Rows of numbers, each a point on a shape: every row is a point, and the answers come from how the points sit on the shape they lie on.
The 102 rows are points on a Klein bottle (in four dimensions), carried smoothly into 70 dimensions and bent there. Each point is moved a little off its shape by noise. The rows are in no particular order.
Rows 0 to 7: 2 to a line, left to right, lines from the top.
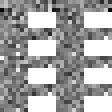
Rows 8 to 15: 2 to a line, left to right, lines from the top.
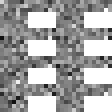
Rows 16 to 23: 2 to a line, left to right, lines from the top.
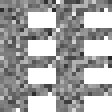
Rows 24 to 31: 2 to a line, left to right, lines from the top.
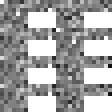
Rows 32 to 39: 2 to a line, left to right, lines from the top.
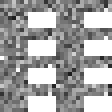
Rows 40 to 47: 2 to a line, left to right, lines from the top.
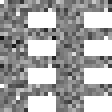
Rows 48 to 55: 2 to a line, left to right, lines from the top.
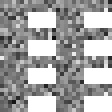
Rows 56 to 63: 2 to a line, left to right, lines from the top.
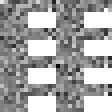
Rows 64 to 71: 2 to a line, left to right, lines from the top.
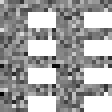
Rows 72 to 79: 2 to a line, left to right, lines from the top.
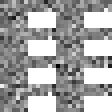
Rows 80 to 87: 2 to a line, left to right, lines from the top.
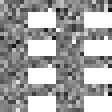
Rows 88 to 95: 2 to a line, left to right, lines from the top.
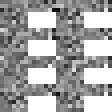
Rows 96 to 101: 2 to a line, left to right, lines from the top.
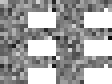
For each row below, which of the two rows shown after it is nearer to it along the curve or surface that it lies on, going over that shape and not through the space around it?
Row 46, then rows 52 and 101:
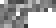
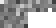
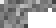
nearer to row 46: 52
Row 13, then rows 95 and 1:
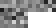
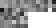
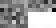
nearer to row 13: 95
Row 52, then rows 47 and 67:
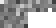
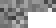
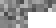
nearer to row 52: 67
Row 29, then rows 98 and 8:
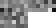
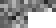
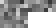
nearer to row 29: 98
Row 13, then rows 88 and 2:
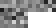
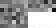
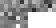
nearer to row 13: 88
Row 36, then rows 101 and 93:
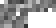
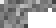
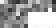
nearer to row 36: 93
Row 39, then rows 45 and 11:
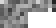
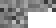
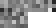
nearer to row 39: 11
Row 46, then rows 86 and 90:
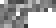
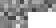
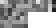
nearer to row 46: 90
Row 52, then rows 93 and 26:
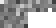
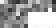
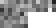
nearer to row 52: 26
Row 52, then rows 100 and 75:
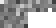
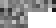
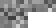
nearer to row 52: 100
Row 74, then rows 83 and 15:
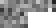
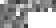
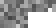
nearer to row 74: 83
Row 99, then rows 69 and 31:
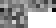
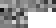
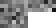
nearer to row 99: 31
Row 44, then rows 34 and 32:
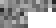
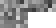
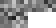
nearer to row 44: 32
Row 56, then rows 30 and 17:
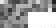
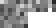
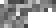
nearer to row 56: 17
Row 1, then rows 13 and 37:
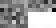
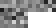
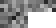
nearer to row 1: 37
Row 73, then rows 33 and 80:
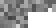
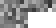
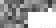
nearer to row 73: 80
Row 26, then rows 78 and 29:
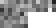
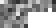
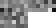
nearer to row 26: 29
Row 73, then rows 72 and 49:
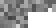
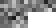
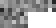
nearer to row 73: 72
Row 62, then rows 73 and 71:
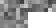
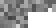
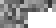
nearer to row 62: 73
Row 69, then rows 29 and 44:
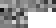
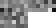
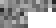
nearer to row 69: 44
